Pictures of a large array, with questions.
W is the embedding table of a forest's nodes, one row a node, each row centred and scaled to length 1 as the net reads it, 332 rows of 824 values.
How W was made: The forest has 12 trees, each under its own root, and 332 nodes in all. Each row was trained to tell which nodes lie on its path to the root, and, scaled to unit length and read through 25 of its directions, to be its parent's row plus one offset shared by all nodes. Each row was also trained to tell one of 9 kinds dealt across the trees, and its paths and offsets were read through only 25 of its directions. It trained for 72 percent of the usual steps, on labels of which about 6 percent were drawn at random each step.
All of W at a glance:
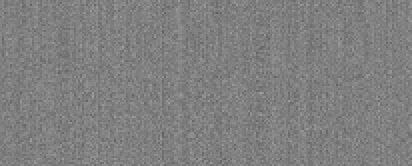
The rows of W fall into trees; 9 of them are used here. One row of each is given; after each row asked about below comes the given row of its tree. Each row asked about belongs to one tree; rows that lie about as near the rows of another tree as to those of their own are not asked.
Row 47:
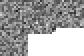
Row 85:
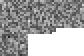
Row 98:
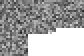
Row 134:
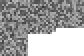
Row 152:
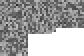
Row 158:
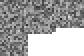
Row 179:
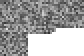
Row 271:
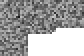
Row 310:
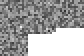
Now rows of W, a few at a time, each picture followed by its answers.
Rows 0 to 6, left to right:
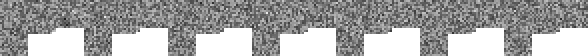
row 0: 152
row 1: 47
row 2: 85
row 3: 98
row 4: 47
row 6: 179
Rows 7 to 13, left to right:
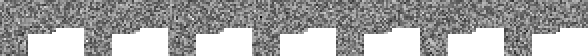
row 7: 152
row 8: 98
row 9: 271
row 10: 179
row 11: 98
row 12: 47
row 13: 47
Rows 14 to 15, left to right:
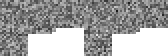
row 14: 179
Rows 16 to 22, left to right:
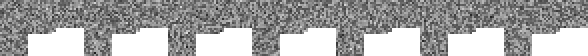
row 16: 98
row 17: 47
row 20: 98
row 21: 179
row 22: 85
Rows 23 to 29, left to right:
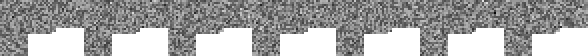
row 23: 134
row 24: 85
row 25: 179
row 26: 271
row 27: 152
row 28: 47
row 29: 152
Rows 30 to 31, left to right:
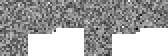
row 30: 310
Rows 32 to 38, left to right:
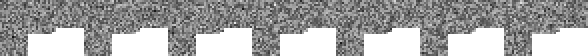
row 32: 158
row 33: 98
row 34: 179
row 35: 152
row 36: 85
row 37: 152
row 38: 179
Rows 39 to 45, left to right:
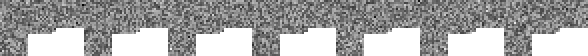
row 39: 85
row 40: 152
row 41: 271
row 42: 85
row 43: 98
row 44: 98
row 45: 134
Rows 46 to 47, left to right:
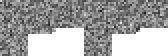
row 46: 179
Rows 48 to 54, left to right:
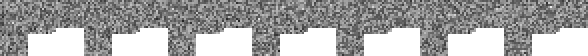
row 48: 152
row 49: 310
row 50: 98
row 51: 179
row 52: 152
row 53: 47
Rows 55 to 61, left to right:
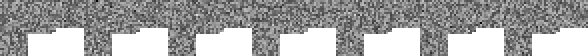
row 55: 179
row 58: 158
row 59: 85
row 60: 47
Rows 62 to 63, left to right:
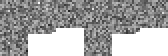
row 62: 179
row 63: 47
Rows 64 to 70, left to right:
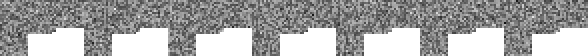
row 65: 47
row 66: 179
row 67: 158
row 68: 152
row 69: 179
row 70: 310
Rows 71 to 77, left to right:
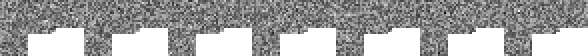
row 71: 85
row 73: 179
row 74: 152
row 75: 98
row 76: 47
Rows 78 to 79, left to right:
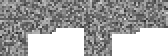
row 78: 85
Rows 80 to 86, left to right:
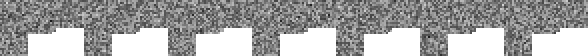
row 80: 310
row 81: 134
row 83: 179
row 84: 85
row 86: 158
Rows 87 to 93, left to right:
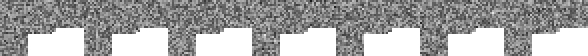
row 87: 179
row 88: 310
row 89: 271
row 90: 152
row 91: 47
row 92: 152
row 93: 152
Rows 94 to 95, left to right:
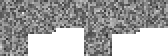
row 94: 310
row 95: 152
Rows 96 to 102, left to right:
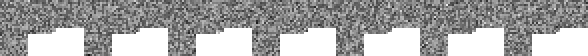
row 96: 152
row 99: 179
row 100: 47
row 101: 271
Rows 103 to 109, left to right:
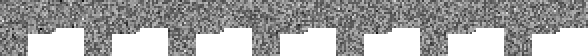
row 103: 85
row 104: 310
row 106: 310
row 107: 85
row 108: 310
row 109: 47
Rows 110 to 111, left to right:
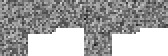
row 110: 152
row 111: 310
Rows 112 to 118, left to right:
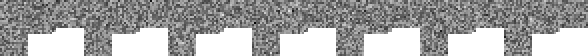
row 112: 47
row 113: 85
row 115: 98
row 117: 310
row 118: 152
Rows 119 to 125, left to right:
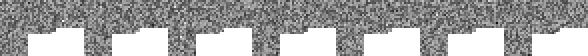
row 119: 85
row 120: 152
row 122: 85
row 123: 310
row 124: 271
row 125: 134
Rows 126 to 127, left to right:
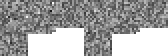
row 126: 179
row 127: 310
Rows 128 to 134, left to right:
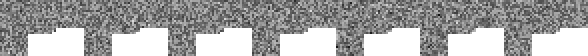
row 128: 47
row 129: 85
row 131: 158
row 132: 98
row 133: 152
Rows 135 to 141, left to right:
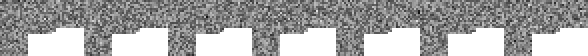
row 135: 98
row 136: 271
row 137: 85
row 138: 47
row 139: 271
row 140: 47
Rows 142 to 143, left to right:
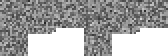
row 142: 47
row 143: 158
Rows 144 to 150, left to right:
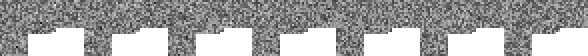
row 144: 310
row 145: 98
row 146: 158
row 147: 179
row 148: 47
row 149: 98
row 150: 85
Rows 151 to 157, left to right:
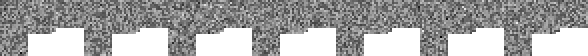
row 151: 310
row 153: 98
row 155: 85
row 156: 271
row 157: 134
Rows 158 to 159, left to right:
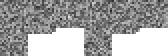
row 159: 85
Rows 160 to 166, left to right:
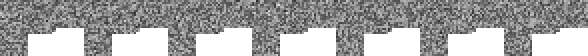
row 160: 47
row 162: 134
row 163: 271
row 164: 47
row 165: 98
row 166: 152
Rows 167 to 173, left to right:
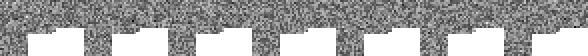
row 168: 271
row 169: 179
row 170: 152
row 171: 47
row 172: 179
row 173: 98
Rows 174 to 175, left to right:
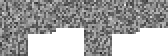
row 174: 98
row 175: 152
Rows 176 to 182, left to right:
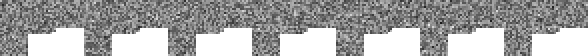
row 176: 152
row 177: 85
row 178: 152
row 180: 98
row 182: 158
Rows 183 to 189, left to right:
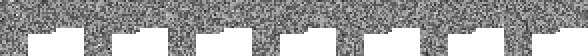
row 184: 47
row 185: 47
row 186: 47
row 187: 47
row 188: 271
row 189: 47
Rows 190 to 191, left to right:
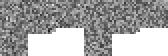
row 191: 134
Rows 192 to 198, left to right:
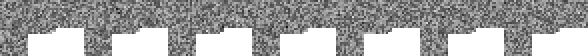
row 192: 98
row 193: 152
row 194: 47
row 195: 152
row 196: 85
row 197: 152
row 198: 152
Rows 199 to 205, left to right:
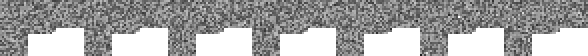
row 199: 271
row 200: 134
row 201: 98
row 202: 134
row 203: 98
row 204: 310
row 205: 98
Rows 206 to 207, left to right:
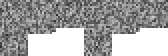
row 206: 98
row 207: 310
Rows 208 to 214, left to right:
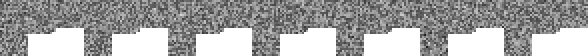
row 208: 152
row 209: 310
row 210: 179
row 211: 85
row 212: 85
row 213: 179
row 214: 47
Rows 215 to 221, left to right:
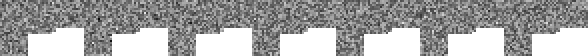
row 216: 179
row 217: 179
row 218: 179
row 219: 271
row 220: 310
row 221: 134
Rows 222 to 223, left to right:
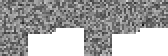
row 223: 152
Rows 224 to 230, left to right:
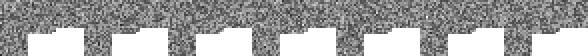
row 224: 47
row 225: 271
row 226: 134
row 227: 152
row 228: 47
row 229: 271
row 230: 85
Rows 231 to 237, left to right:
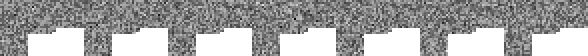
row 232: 98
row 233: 179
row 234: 98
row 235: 179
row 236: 47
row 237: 98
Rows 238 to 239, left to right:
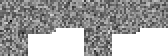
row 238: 152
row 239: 47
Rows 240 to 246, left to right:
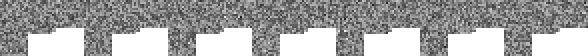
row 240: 179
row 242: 179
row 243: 271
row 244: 179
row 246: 179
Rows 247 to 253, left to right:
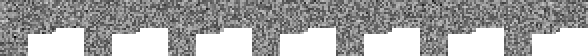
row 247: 85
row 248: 85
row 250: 98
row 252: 152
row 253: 98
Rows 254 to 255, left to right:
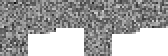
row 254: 98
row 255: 98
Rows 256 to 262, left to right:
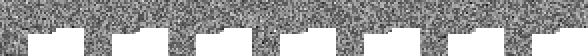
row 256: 85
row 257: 85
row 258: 85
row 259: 98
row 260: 310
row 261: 179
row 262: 179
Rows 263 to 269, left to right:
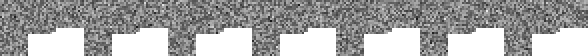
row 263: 47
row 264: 179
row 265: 47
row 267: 98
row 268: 179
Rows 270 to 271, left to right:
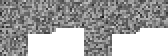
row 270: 310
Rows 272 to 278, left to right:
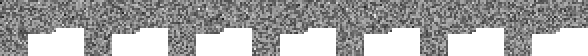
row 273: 47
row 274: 271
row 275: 271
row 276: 310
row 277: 152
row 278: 310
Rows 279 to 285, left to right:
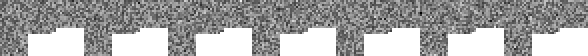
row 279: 158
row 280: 47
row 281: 47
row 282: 134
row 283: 158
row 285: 152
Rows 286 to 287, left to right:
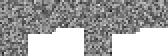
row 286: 152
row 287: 152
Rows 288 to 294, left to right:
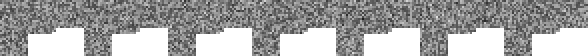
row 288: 179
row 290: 98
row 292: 271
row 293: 98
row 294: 47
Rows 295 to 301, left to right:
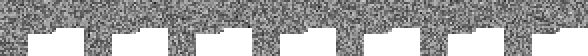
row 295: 85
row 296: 98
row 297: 179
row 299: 98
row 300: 179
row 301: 47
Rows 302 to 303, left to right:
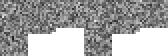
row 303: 179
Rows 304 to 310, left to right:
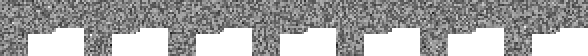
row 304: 152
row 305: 310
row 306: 179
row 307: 47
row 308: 98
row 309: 47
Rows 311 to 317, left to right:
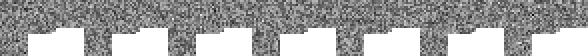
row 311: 98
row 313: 152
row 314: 179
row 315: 47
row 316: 85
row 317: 152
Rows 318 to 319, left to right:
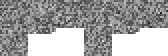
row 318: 310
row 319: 152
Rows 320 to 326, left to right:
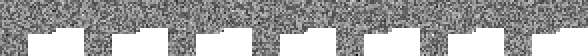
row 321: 179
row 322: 152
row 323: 85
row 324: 179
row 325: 310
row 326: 310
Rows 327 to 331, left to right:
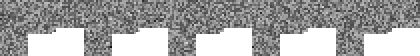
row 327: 310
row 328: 152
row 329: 271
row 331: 85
